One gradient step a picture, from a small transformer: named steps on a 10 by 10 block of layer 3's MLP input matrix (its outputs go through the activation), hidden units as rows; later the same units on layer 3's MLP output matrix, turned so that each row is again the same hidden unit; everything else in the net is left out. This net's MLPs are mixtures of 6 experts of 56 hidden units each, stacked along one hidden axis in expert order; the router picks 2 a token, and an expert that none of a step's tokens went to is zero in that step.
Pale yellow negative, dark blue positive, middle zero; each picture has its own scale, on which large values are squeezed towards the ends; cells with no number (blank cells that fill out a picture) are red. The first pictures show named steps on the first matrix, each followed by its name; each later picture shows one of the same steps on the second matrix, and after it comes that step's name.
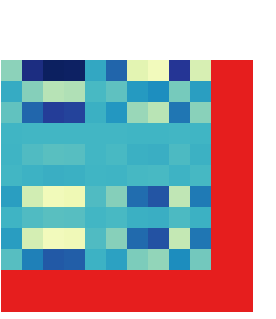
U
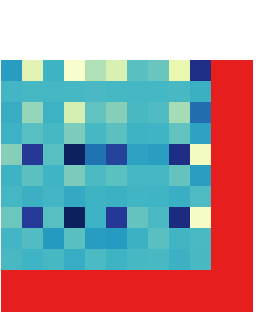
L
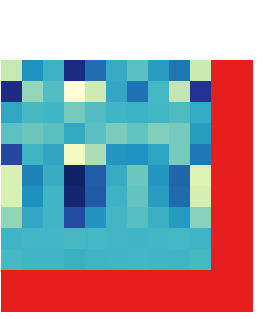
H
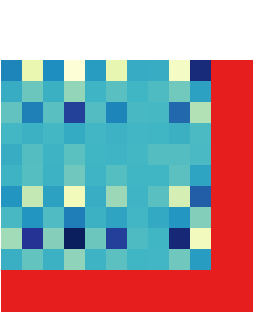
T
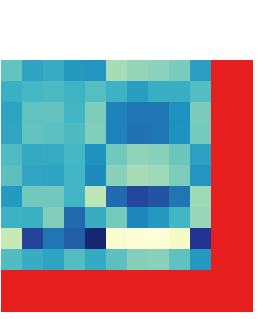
L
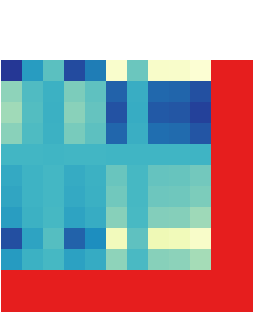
U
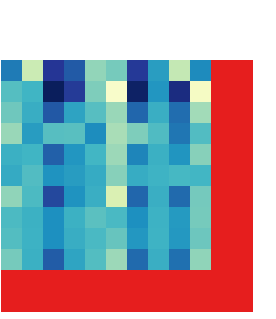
H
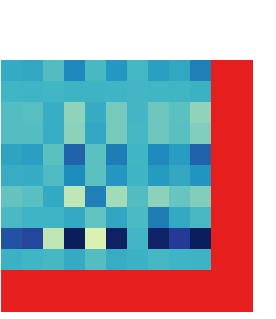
T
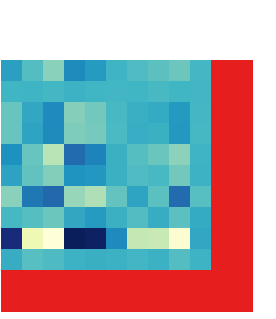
T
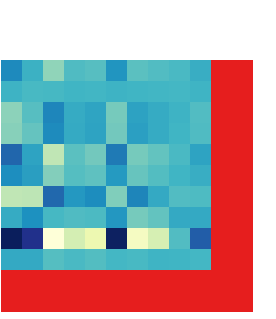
T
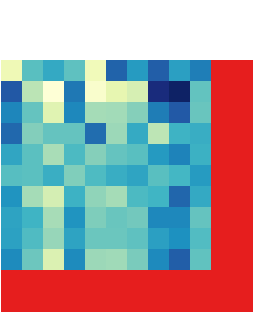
H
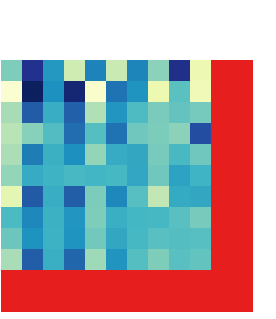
H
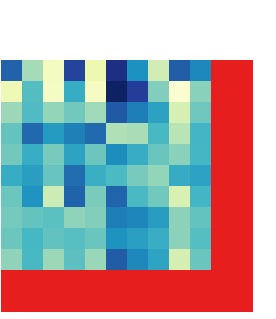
H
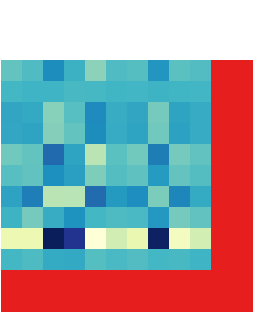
T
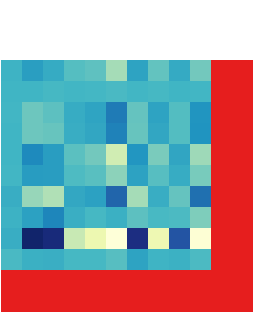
T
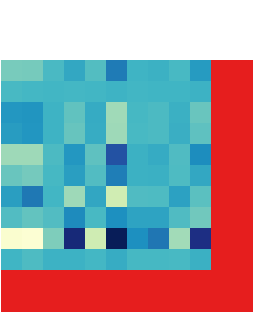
T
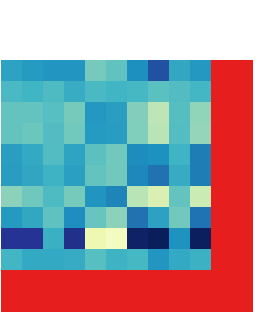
L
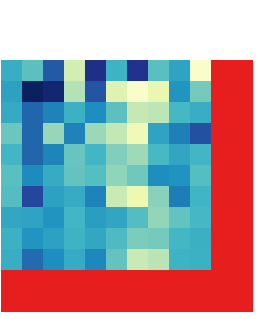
H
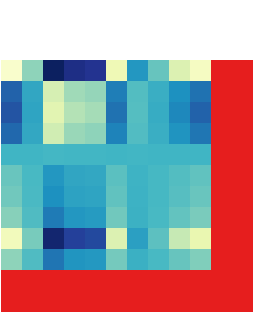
U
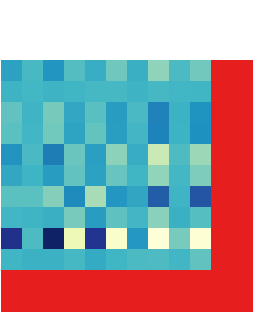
T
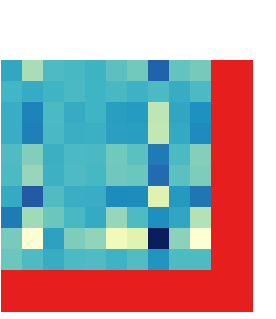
L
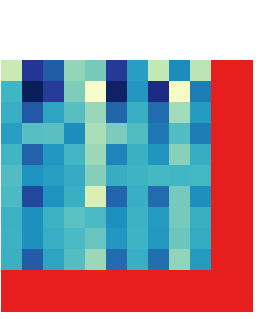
H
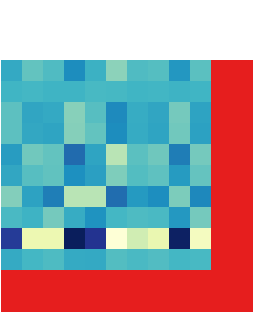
T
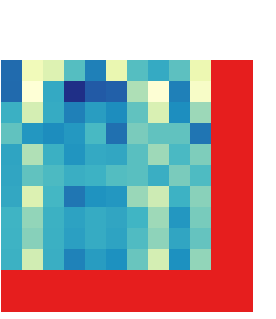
H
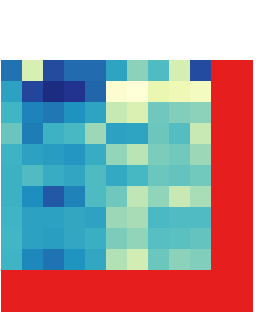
H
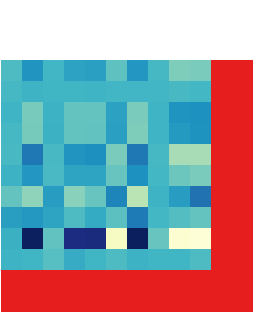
T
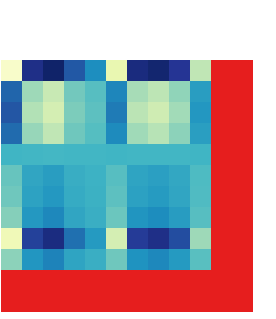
U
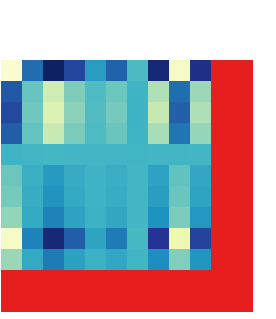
U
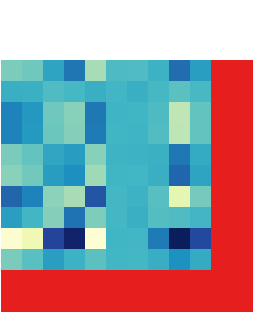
L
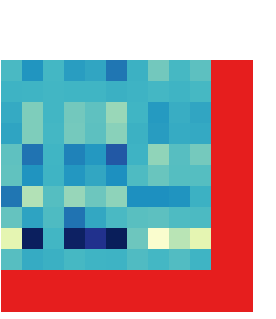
T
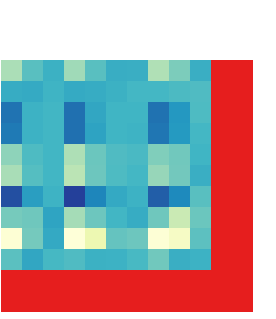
L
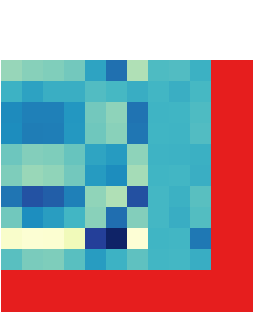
L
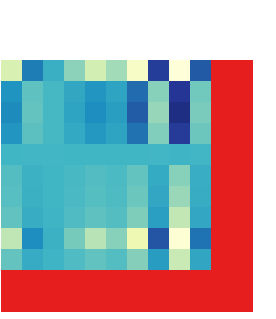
U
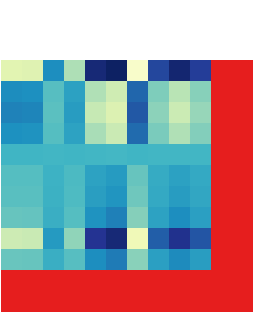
U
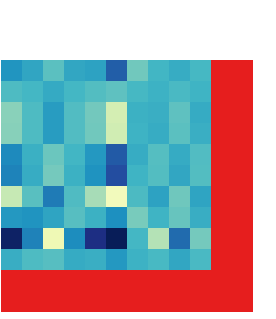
L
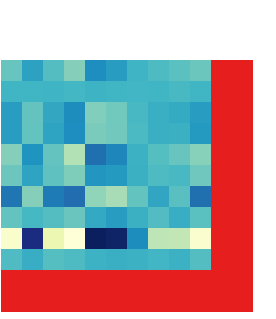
T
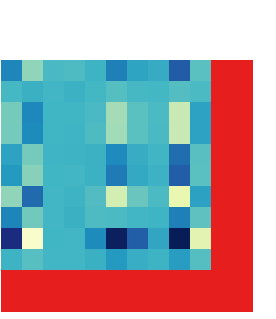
L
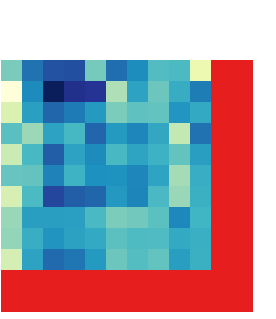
H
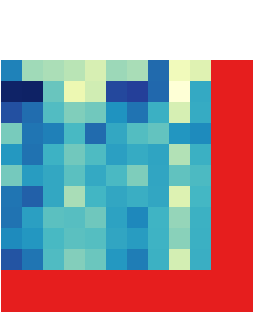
H
